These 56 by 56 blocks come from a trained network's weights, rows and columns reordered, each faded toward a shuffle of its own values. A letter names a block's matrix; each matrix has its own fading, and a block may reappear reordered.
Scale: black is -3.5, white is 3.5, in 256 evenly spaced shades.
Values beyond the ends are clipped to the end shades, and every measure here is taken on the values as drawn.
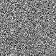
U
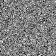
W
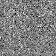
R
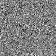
W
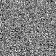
U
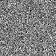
W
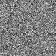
W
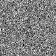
U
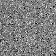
R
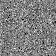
R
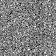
R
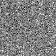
R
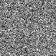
W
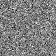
U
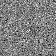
R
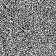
R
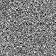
W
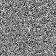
U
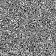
W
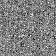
R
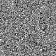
U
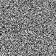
W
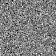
W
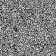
W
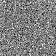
R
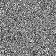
W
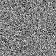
W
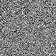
U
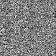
U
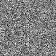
U
